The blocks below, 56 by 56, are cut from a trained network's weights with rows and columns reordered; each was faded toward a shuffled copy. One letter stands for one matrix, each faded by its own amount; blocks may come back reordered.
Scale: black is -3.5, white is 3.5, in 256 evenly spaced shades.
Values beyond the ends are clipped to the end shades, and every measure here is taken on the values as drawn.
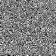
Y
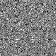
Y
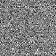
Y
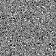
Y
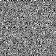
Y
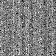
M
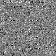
Y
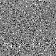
Y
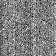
M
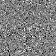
Y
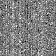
M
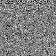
Y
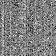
M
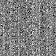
M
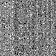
M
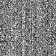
M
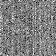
M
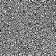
Y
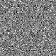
Y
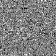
Y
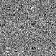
Y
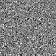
Y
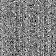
M
